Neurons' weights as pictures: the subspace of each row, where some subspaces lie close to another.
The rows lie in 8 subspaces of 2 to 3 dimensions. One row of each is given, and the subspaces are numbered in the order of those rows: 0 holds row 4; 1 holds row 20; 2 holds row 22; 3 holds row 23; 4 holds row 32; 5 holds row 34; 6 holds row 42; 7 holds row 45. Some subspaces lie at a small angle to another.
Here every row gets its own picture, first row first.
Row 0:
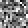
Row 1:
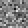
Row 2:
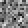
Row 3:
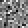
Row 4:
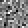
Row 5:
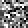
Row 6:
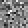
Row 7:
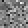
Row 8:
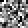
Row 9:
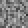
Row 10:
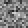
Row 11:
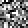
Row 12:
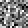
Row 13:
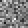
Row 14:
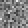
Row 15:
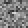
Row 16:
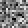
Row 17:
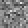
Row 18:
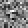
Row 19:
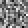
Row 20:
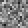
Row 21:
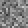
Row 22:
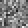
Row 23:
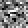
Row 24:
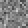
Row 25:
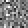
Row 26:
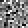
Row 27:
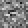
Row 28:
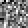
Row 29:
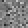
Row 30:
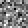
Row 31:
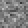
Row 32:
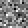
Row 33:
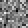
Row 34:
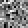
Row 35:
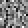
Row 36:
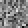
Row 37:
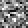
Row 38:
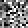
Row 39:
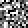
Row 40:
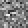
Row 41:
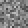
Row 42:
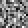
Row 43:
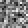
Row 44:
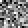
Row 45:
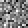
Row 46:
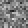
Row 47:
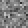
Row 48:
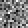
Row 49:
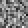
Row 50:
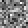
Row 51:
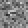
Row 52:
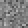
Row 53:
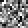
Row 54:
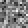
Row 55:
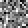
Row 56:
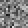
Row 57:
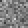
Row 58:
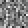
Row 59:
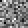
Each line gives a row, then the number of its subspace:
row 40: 3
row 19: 6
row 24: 7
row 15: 4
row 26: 0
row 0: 7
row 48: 7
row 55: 7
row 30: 4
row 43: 5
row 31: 3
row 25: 6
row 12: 1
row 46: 5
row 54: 5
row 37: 3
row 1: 4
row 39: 3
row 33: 7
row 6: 0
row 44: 4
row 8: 1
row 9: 6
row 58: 6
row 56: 1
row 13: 4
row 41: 1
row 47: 0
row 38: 2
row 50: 2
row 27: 3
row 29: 2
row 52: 2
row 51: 3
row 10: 4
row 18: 5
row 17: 0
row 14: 7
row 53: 1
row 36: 2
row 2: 1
